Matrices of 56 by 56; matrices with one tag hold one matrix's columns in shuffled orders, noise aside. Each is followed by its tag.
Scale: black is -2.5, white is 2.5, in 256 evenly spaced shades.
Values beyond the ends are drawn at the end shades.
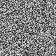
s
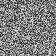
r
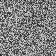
r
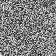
r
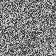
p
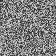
p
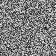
s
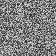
s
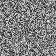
p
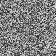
s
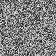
r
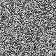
s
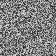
p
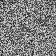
r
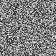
s
